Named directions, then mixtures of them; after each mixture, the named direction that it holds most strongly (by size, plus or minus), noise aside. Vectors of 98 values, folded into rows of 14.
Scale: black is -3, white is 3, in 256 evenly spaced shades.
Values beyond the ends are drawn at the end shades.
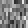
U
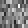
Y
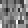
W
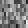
U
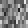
W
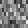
U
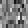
W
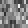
Y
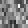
Y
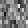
Y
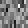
Y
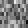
U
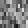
Y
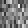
Y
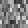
U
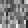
U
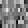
W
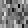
Y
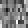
W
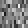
Y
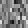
U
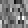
W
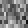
U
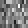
Y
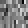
Y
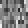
W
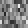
U
